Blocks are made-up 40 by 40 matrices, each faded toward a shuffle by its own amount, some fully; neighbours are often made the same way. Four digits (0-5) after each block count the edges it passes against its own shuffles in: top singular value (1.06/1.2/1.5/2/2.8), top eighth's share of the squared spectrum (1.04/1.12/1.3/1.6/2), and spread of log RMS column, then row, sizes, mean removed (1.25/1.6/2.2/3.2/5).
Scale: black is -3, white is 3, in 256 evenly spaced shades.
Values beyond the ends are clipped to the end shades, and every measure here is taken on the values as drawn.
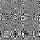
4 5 3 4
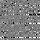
4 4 1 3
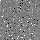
0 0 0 0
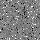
2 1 0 1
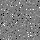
1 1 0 0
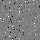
2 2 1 0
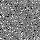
1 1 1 0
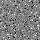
1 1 0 0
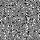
3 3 1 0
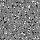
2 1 1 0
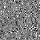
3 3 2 1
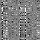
4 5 3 1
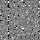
3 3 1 0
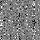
3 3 2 1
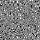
2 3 1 1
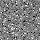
1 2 0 0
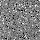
1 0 0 0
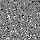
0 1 0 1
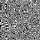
3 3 2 1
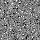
0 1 0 0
